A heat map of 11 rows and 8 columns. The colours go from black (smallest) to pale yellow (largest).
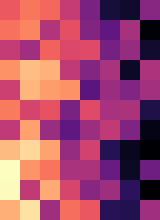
Odd rows or columns: none. Ninth with the lowest average: bottom right. Slope: up to the left. Ninth with the highest average: bottom left. Stripes: none.
